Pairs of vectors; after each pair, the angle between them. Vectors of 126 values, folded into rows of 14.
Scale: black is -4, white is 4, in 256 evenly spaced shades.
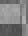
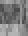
nearly opposite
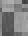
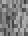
partly aligned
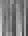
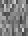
orthogonal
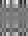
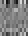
nearly opposite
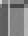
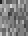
partly opposed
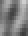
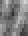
nearly parallel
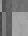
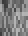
partly aligned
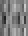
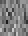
orthogonal
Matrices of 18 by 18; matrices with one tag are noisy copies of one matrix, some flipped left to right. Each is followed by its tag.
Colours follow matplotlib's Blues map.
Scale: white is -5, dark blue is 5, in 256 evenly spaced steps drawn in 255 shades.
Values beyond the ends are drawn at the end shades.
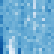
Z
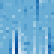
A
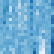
Z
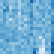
Z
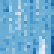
Z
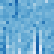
A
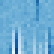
A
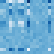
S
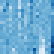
Z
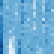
Z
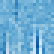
A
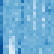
Z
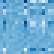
S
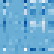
S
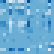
S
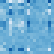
S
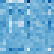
S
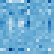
S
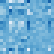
S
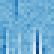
A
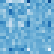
S
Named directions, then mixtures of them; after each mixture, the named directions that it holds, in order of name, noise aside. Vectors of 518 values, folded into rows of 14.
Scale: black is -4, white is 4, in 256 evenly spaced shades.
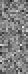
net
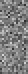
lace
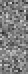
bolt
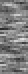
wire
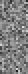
bolt, net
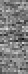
lace, net, wire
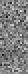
bolt, lace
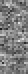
lace, net, wire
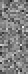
net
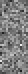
bolt, net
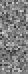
bolt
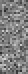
lace, net, wire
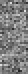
bolt, wire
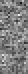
lace, wire
